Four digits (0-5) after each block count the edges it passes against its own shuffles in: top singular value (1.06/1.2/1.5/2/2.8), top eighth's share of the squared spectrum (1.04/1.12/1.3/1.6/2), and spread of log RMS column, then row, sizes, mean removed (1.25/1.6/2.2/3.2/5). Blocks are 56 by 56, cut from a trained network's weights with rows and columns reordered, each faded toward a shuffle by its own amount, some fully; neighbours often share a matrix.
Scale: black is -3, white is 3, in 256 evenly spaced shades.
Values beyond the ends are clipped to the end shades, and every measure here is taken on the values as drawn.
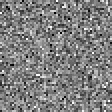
0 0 0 0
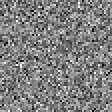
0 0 0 0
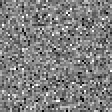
2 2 0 0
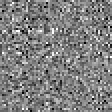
3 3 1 2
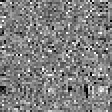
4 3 2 2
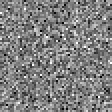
0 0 0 0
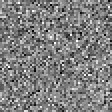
0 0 0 0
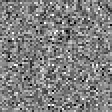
3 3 1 1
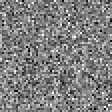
1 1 0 0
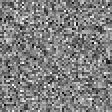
3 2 0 1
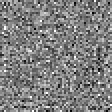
3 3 1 1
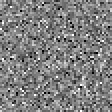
2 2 1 0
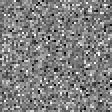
1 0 0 0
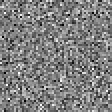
2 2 0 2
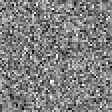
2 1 0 0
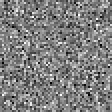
0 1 0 0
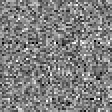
2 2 0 1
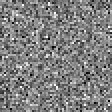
1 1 0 0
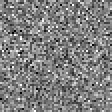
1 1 0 0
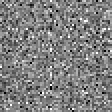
3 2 1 1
